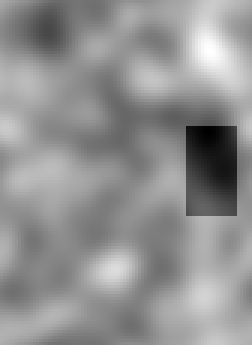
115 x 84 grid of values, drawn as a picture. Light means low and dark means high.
An odd patch, higher than its surroundings, sits in the middle right. There are no regular stripes. The middle right is the roughest part. There is no overall slope.
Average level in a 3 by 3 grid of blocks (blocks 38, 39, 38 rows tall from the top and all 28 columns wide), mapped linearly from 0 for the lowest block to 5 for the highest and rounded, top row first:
320 / 135 / 221
